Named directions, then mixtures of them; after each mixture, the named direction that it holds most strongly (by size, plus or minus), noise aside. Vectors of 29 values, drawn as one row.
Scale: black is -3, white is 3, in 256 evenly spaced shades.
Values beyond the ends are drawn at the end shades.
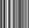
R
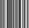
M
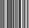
M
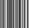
M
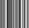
M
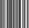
M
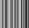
M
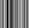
R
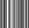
R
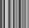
R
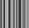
R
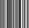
M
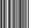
R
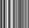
R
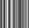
R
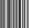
M
